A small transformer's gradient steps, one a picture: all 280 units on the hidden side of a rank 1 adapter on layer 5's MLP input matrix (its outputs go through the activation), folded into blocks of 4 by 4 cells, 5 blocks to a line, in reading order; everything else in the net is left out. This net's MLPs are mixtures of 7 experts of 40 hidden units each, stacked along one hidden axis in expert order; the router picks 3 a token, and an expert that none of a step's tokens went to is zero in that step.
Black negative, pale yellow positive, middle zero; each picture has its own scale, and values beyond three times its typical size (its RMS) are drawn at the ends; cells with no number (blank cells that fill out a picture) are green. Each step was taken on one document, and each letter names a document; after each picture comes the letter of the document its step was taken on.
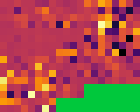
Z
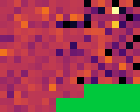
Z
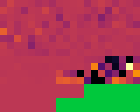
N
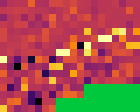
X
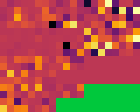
Z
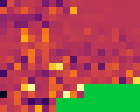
X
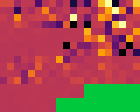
Z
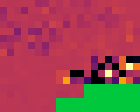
N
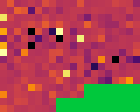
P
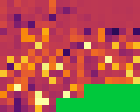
X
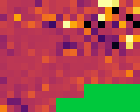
Z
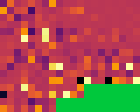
X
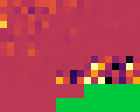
N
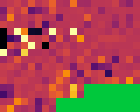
P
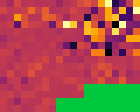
Z
